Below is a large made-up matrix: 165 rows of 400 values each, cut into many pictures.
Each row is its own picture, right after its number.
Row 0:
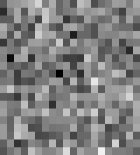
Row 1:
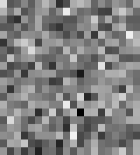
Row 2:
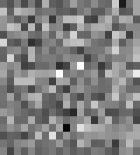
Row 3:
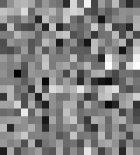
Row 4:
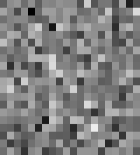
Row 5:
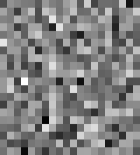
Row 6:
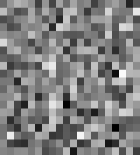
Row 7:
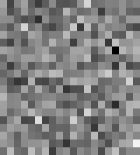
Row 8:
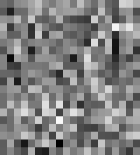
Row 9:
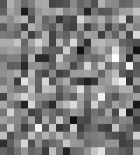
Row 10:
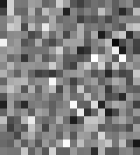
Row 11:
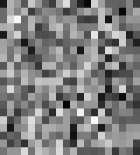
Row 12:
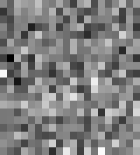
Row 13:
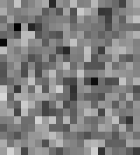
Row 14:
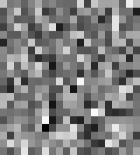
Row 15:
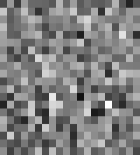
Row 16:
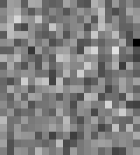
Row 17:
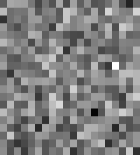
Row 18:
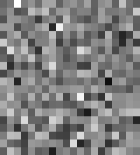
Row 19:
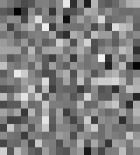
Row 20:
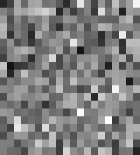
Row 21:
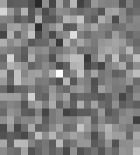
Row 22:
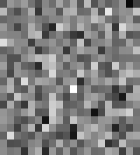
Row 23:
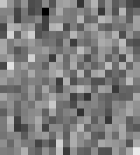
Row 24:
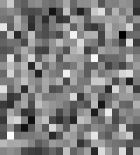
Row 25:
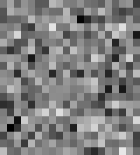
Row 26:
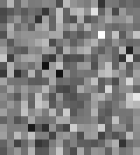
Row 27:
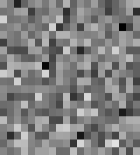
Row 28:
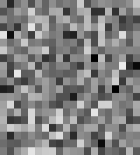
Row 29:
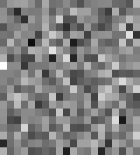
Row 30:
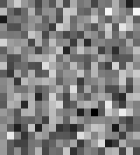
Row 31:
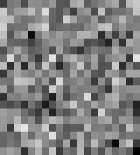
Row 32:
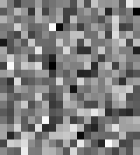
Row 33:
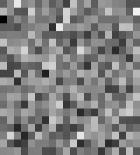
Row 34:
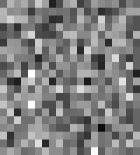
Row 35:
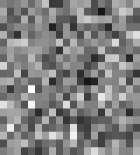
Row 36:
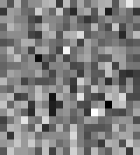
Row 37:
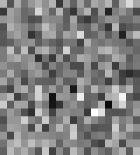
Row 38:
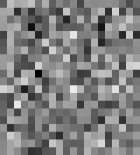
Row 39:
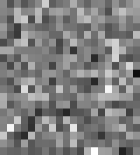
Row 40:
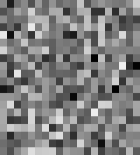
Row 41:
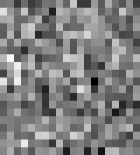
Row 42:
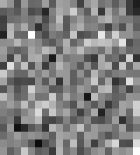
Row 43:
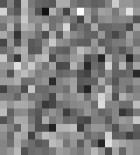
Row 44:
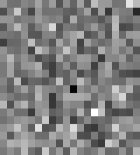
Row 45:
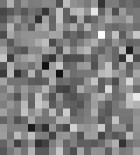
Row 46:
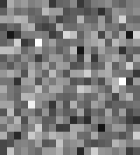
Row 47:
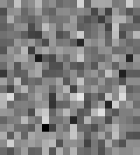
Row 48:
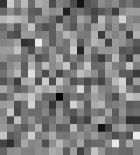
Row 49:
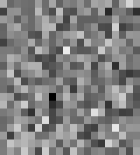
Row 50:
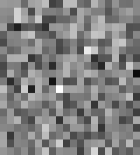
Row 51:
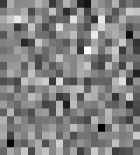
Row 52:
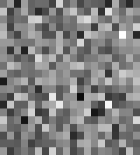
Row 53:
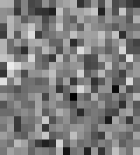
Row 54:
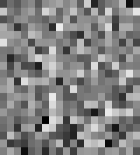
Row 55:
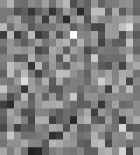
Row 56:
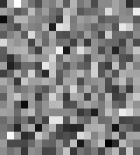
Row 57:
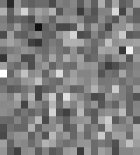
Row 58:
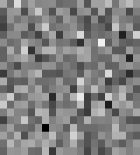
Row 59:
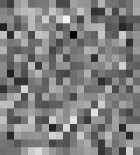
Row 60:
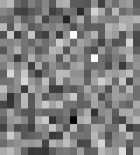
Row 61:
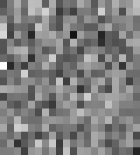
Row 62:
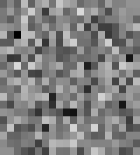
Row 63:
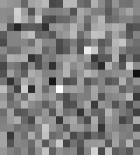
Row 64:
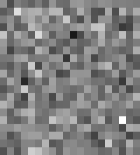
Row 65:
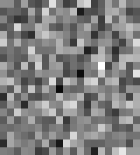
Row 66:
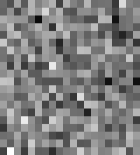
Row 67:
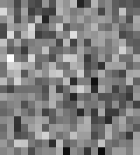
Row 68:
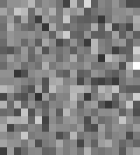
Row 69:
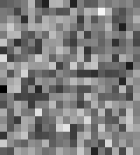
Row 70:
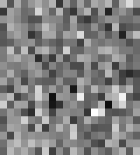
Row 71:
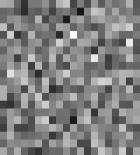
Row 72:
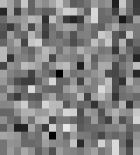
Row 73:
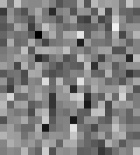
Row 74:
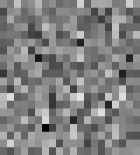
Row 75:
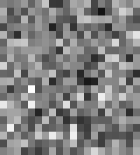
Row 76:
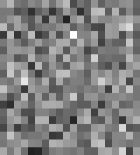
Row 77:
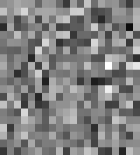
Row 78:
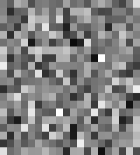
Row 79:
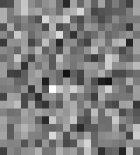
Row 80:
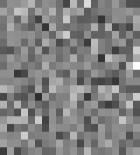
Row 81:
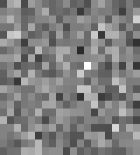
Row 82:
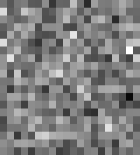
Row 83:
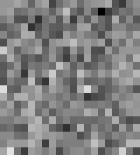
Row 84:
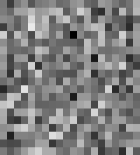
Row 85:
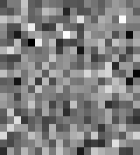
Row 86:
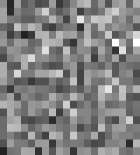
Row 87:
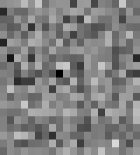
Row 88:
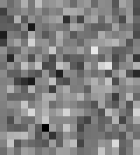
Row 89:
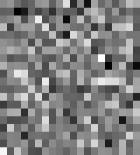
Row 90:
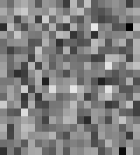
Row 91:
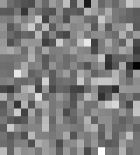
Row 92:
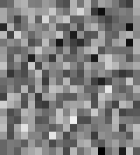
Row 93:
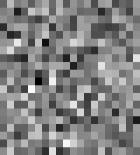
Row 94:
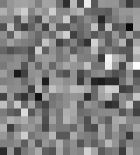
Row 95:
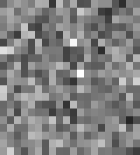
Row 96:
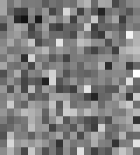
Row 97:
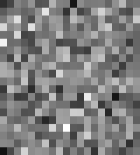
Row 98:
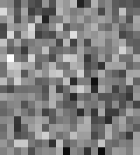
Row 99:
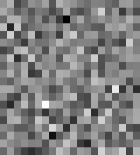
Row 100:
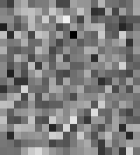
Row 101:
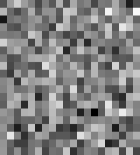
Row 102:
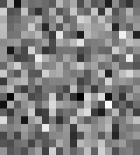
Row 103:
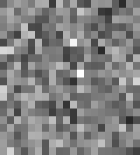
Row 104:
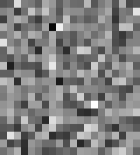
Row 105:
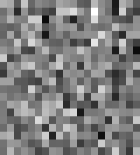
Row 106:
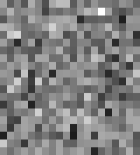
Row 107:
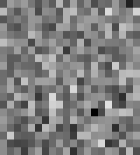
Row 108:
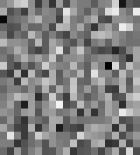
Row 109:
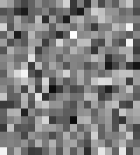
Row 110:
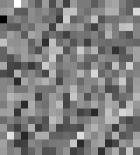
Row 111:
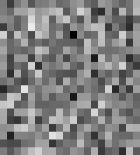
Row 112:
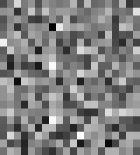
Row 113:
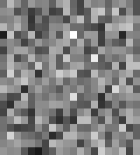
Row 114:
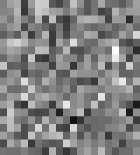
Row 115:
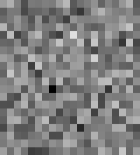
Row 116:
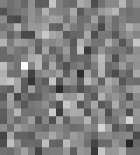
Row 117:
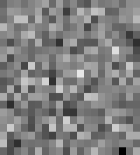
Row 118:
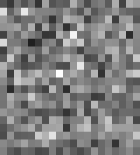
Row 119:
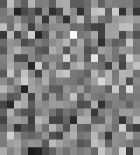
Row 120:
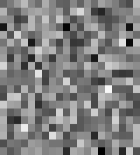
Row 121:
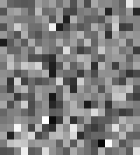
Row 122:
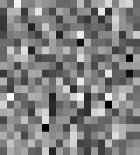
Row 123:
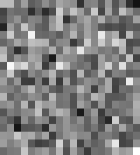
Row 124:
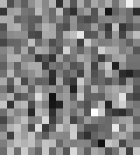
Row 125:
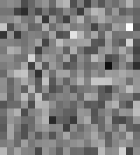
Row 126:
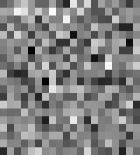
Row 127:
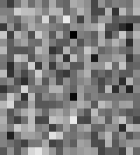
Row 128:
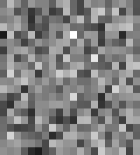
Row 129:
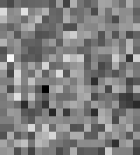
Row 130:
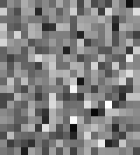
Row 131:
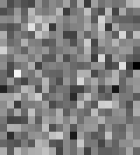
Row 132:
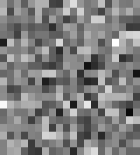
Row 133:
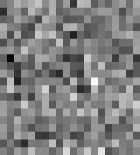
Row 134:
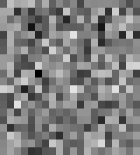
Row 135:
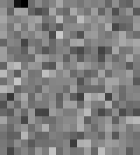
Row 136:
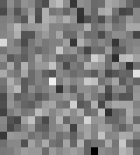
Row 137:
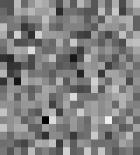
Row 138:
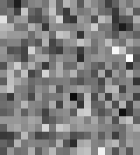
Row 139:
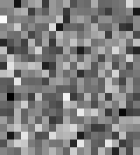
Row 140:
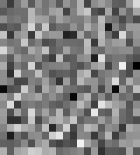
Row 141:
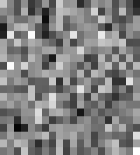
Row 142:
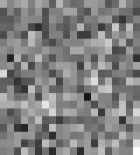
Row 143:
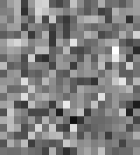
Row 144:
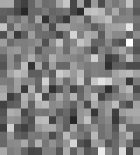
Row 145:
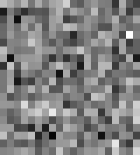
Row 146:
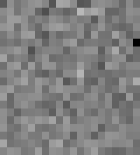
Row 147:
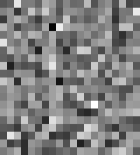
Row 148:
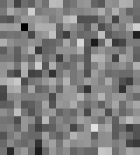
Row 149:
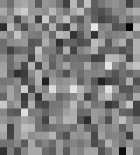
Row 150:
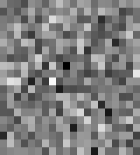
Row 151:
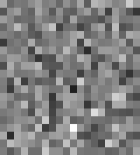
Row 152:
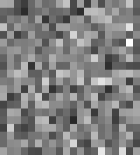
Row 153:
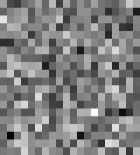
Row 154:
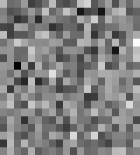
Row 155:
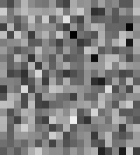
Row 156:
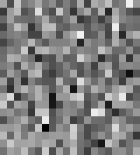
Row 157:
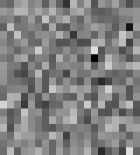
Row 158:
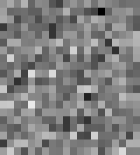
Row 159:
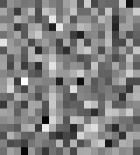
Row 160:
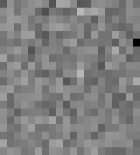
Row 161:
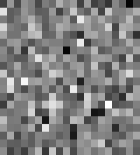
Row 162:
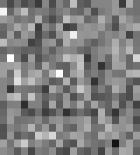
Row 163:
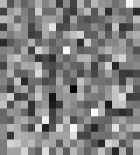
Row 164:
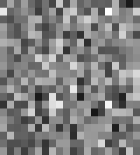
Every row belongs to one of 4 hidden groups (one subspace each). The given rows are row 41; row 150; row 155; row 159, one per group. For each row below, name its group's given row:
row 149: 155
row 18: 159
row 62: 150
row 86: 150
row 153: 159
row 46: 150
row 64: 155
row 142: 41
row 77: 155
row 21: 41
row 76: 155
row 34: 150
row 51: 150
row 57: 41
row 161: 159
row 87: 41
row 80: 155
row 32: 159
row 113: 155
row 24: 155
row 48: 150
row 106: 150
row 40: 155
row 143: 150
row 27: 159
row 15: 159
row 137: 41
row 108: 159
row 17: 159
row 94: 155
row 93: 150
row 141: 41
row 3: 155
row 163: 159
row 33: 159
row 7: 150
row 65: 150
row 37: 159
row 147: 159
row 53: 41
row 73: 159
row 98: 41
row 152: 155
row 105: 41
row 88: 41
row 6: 159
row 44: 159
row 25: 150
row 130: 159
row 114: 150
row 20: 41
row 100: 155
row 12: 41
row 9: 150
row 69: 150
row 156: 159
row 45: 41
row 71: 155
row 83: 150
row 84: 155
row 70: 159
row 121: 159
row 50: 150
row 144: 155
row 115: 155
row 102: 159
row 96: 150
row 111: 155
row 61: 41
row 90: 155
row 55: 155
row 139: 159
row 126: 155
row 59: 155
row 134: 155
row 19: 155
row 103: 150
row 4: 159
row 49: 159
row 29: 155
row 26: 41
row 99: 155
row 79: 155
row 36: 159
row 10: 150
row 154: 150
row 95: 150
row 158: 150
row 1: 150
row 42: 41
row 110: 159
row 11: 150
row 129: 41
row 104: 159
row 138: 159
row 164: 159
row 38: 155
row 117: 150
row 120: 155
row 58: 159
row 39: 150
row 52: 159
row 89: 155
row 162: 41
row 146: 150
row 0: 41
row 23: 41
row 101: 159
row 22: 159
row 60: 155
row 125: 155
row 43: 150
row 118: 41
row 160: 150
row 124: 159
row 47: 159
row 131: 155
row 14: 159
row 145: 41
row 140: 155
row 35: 150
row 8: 41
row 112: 159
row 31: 41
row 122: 159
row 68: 155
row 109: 155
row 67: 41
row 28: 155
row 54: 159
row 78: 155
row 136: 150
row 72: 41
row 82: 41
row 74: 159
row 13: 150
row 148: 150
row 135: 159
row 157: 155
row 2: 41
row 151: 159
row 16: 150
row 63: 150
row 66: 159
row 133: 41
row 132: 150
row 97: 150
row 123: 41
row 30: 159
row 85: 150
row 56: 159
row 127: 155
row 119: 155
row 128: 155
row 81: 150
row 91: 155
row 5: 159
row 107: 159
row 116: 150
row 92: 155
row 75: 150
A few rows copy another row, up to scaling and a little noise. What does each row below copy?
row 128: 113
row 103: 95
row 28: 40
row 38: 134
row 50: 63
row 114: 143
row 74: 47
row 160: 146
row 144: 152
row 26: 45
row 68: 80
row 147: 104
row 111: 84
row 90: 149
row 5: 159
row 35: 75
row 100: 59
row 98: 67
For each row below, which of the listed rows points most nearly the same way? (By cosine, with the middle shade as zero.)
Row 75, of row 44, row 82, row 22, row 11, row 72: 44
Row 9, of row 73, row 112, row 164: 73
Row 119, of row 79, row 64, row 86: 86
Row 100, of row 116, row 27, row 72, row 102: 27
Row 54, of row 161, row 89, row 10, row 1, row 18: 161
